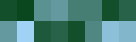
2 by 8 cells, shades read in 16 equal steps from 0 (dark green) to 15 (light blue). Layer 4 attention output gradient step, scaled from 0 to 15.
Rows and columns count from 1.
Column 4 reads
9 3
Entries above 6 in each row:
2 5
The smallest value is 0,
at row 1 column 2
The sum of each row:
34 62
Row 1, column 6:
6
